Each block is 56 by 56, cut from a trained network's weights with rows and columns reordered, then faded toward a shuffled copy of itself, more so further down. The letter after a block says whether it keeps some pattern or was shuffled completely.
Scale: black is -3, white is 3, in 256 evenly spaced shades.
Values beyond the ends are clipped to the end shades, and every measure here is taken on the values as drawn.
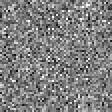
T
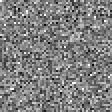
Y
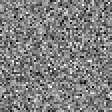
Y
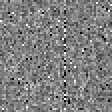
T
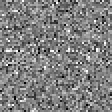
T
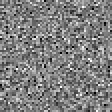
T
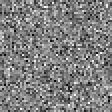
Y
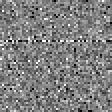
T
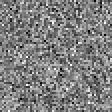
Y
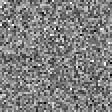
Y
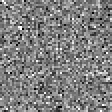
T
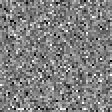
T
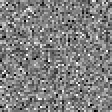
T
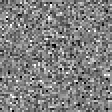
Y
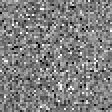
T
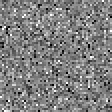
Y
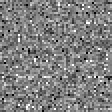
T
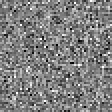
Y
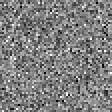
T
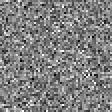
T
